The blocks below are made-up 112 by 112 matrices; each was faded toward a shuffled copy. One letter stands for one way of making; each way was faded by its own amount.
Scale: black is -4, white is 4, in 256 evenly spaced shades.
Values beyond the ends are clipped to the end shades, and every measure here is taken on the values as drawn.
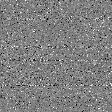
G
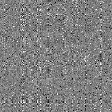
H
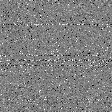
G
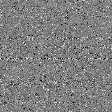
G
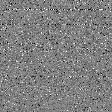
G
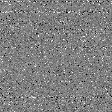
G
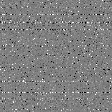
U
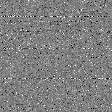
G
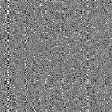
H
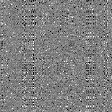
H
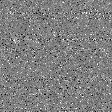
G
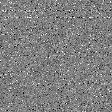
G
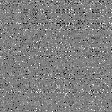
U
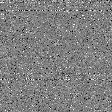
G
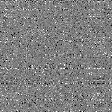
U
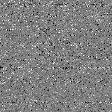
G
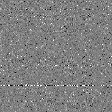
U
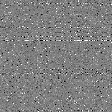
U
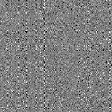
H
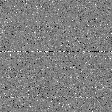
G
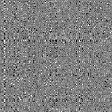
H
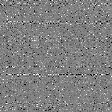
U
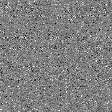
G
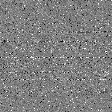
G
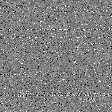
G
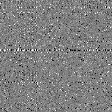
U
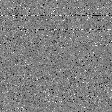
G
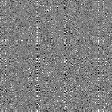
H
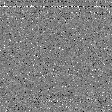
G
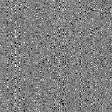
H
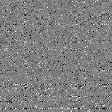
U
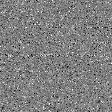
G
